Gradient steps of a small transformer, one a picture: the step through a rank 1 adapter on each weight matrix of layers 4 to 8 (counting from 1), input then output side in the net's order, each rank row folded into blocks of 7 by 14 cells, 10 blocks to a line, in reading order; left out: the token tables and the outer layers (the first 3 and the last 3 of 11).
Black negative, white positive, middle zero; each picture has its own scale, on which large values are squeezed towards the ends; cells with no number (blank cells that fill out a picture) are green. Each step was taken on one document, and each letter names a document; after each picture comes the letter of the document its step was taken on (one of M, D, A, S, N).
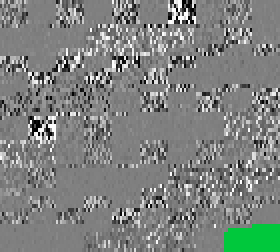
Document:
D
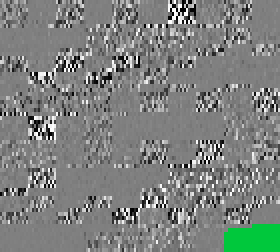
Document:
D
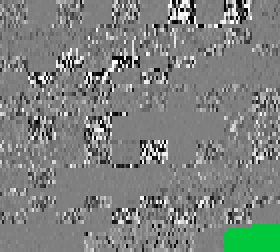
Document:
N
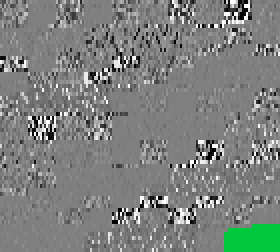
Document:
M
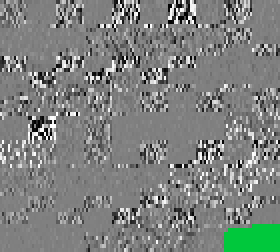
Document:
D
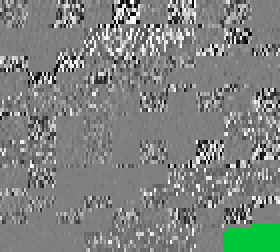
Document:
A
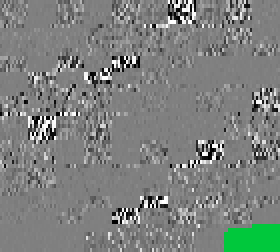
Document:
M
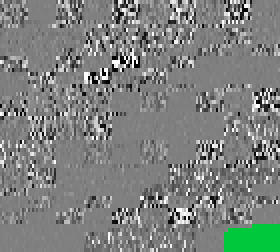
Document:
M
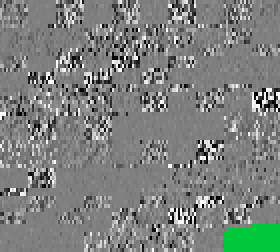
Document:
N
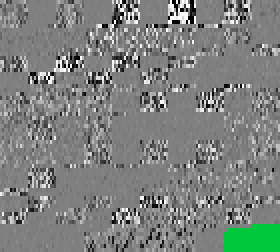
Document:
N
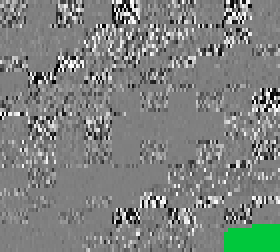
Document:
A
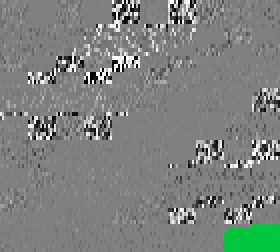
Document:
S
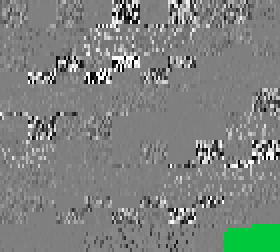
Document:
S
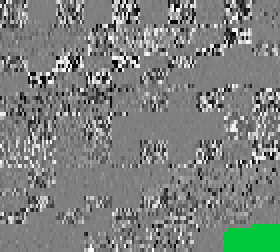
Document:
N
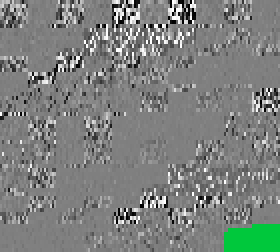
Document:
A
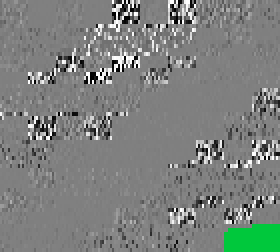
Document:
S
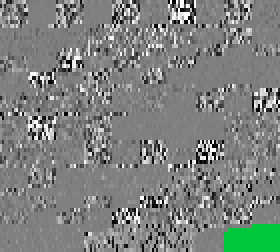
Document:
N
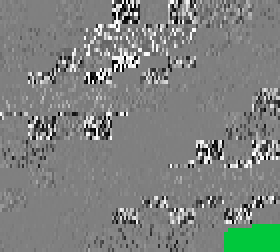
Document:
S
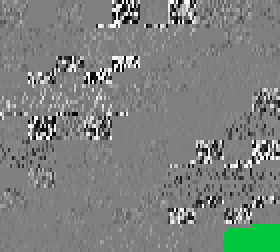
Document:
S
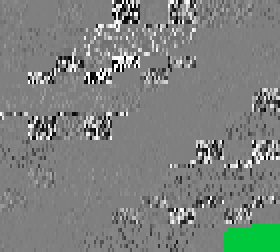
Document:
S
